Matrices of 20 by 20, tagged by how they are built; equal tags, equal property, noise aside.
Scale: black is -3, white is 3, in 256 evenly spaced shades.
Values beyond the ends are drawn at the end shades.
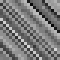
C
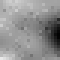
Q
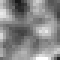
Q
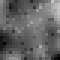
Q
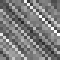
C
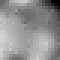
Q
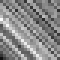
C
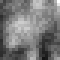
Q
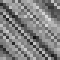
C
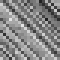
C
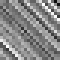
C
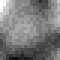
Q
